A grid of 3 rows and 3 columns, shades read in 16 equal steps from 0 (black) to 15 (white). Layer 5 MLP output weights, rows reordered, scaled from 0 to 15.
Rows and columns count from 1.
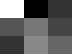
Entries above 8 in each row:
1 0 0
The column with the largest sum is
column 1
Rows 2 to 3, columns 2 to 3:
7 4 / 8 6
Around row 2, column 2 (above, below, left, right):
0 8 5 4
